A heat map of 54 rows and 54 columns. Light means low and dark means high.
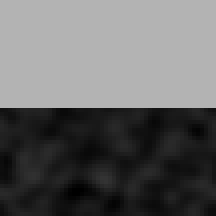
The table splits into 2 rows of 1 panel. Panel 1,1: low, flat. Panel 2,1: very high, blotchy, faint in contrast.
